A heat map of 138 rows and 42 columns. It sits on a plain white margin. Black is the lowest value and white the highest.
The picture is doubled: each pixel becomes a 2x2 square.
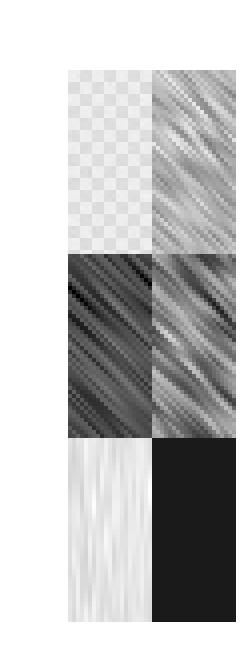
The table splits into 3 rows of 2 panels. Panel 1,1: very high, checkered, faint in contrast. Panel 1,2: high, slanting down to the right. Panel 2,1: low, slanting down to the right. Panel 2,2: middling, slanting down to the right, strong in contrast. Panel 3,1: very high, streaked downward, faint in contrast. Panel 3,2: very low, flat.
